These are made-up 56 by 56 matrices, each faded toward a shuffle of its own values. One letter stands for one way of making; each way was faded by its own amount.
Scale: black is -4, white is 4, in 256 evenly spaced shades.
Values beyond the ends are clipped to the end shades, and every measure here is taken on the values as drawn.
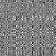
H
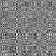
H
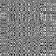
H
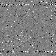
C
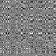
H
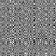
H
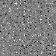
C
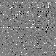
C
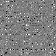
C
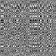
H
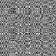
H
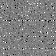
C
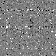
C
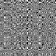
H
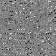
C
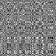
H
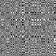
H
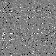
C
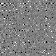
C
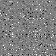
C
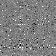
C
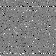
C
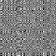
H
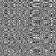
H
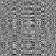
H
